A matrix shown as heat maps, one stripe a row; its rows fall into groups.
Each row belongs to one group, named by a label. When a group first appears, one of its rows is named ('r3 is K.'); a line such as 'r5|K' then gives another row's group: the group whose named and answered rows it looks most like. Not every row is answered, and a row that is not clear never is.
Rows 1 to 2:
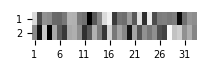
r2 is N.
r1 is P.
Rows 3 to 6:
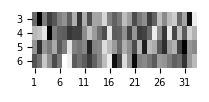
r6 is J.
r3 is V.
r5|P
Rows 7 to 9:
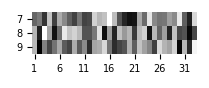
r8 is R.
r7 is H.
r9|V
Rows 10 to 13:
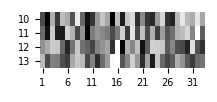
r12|R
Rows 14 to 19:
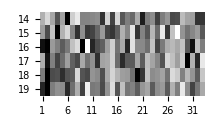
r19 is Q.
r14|R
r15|N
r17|V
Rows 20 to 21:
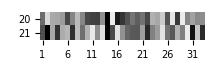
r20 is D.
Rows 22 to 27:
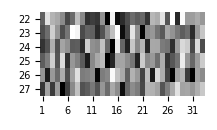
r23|J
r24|N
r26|P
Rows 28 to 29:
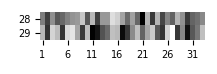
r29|J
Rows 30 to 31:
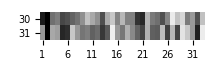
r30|Q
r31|Q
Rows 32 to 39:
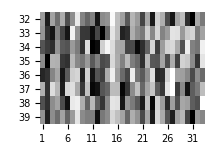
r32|P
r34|H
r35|Q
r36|J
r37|J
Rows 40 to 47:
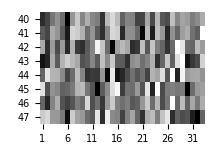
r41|Q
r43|V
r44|D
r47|R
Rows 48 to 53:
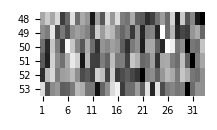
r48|R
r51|J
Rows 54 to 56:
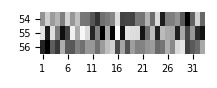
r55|R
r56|V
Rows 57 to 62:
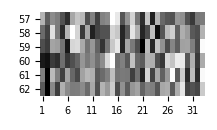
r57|P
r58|J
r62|V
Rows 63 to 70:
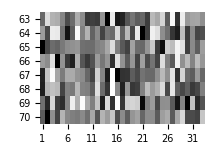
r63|D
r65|V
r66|N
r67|D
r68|D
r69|R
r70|V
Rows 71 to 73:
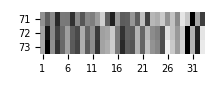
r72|V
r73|V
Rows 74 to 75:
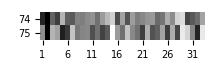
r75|Q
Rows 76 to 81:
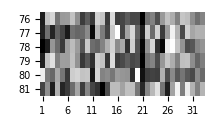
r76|D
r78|J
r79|D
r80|R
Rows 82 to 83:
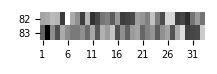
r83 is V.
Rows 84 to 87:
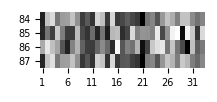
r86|R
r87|D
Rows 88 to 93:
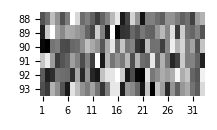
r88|J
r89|D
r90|Q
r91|R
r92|H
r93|Q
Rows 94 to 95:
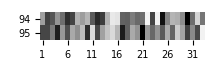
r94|P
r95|V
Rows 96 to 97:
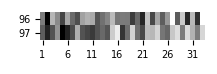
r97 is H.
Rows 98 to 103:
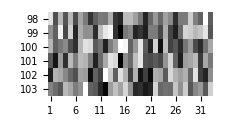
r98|N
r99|N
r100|P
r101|N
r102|D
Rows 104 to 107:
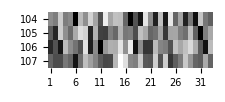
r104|R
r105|J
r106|H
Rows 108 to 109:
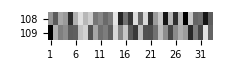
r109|J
